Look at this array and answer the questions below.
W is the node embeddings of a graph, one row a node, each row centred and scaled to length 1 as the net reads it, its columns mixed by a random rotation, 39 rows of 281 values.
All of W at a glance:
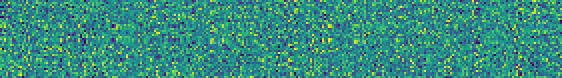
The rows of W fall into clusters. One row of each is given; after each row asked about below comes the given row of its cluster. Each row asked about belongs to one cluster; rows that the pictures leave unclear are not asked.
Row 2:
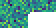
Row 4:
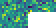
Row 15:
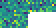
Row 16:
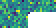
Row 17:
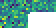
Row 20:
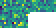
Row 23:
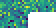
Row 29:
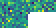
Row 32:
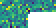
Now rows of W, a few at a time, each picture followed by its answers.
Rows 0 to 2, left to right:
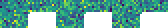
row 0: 15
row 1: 23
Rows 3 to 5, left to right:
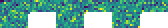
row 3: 17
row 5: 15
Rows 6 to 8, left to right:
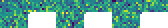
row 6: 15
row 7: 2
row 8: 17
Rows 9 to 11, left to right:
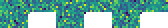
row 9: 2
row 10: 29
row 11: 16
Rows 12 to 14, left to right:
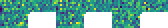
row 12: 20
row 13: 20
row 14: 16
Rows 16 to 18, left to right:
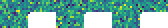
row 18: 32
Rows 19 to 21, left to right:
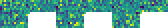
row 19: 20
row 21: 15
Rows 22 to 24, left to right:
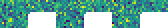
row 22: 29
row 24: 4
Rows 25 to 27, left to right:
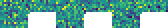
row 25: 20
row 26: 32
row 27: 23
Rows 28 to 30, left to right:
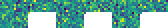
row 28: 4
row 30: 29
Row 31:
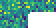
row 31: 23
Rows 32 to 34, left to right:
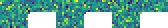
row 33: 29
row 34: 4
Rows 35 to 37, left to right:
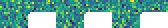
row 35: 16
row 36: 2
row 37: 2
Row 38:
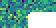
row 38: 16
